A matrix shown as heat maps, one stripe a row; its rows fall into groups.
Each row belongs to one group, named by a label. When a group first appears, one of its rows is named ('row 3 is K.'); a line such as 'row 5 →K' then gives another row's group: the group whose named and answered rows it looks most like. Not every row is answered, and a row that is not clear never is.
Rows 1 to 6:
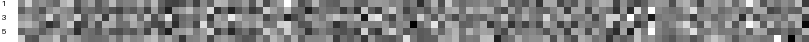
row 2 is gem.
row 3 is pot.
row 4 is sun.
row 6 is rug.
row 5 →gem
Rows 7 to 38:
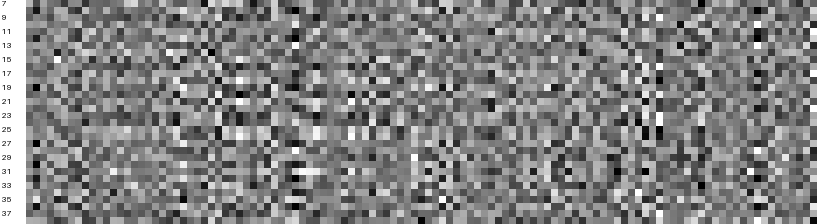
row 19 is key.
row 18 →pot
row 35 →sun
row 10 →sun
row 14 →pot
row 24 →gem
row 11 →key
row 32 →key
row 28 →sun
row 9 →gem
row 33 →rug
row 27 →key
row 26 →pot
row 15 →pot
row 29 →rug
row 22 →key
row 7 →rug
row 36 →key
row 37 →gem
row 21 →pot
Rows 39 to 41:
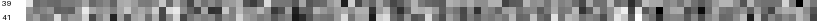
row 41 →pot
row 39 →rug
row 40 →pot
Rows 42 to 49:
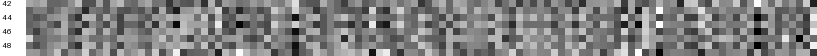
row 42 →sun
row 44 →key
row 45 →gem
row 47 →rug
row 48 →key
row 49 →pot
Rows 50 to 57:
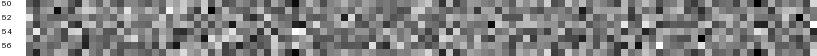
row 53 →key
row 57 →key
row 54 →sun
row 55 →rug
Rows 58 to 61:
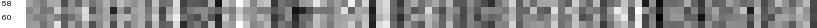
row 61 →pot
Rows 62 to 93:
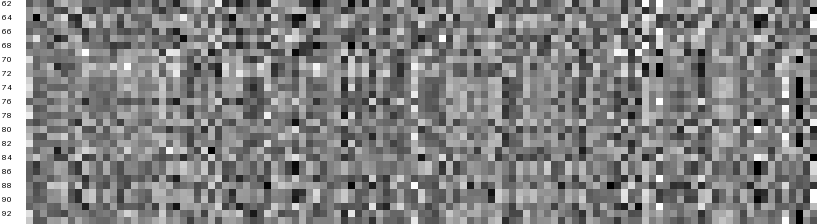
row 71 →pot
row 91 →gem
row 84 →sun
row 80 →sun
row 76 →gem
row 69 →pot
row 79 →key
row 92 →rug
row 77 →rug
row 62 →gem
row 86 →key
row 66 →gem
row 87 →gem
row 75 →rug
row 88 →rug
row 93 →rug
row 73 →rug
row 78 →rug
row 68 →gem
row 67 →sun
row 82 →rug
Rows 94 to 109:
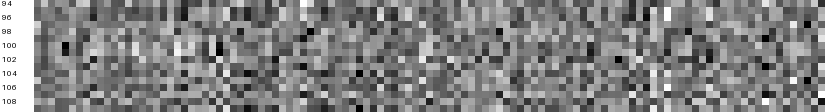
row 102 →rug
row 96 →gem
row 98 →key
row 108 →sun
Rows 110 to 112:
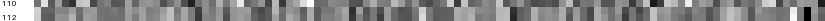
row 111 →rug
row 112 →rug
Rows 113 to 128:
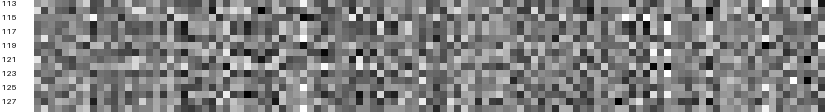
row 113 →sun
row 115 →pot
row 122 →pot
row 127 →rug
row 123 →gem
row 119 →key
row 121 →rug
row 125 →sun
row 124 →rug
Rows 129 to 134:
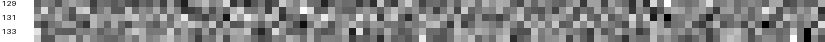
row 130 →sun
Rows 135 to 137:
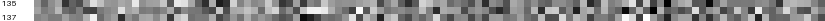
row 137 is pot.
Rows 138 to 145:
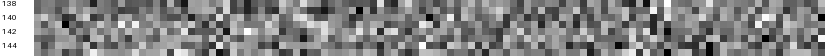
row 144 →rug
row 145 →pot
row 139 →gem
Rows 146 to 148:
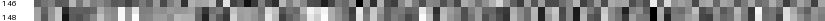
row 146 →gem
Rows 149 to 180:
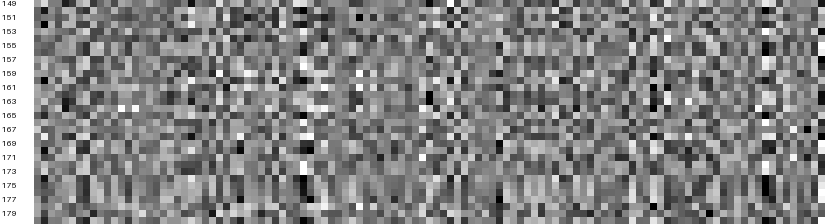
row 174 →key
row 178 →pot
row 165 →key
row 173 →sun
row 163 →sun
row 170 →key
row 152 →key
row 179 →rug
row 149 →sun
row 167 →rug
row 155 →key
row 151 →gem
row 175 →key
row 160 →key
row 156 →key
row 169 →key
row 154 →gem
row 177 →key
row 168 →sun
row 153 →sun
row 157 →sun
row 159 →pot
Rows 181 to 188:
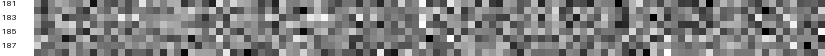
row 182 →key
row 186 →sun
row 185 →key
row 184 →rug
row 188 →gem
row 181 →rug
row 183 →pot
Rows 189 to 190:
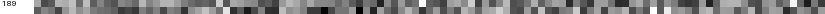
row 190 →gem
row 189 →rug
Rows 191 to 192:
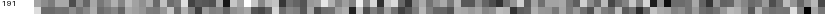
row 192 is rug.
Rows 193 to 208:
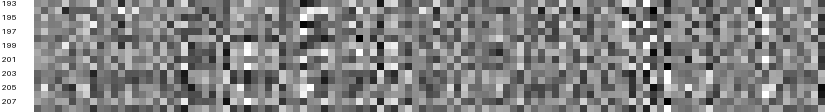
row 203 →gem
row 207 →pot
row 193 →pot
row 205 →sun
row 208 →gem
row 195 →sun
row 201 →sun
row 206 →sun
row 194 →pot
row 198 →gem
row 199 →pot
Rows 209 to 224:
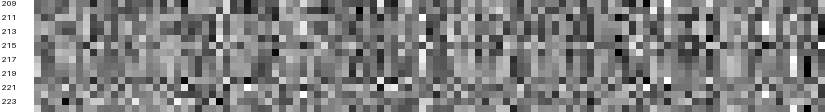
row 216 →rug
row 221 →pot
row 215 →key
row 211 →rug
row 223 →pot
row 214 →rug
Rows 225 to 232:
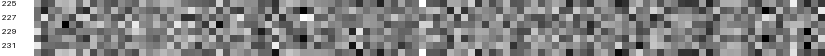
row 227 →sun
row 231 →rug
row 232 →rug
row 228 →pot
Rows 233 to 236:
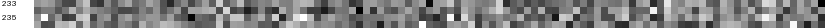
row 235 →sun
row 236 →rug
